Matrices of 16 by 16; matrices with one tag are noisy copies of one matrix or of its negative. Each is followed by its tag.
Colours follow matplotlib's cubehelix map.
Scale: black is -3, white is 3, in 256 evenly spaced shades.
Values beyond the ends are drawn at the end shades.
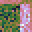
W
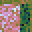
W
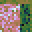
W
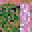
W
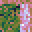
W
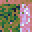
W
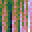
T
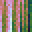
T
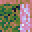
W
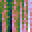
T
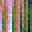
T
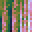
T
